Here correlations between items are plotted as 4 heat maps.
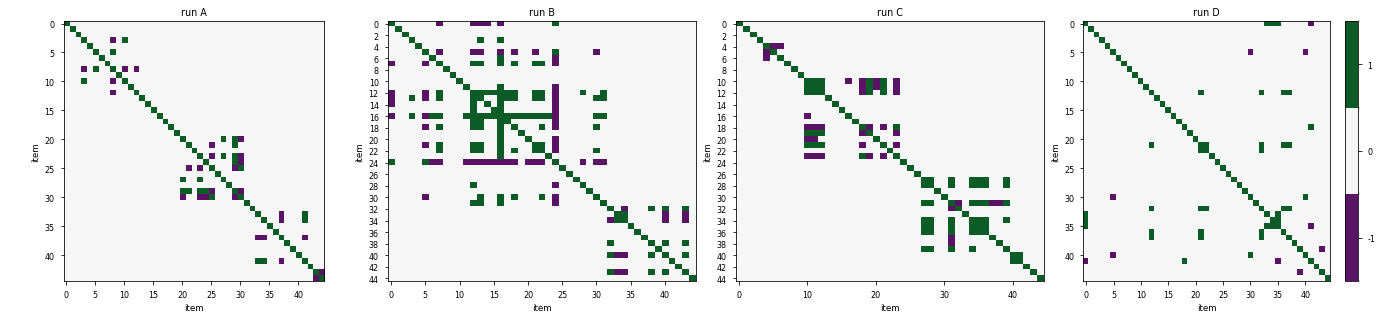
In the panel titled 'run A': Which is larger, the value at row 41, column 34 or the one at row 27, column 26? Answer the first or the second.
the first
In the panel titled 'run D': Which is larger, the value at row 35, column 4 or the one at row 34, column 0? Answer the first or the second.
the second
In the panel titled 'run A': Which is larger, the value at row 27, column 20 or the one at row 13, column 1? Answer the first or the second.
the first
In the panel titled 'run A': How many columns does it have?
45
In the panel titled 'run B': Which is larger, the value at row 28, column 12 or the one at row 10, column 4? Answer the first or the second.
the first
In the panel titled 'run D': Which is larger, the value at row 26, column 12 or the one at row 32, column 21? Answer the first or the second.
the second
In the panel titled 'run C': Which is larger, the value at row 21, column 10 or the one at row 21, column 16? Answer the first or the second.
the first
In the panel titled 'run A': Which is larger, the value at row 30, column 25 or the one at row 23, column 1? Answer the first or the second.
the first
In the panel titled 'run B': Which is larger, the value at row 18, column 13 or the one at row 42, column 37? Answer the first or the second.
the first
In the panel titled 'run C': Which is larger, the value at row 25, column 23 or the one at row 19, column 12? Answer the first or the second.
the second
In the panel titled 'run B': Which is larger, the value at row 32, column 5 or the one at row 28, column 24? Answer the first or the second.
the first
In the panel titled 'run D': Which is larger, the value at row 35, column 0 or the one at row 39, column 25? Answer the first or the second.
the first
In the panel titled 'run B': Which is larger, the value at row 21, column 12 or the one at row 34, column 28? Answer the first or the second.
the first
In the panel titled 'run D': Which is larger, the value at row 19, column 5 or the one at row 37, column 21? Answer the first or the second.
the second
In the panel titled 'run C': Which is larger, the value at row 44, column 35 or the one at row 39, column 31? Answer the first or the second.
the second
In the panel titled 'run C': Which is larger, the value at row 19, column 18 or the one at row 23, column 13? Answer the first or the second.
the second
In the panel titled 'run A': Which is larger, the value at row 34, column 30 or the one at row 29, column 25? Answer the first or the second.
the first
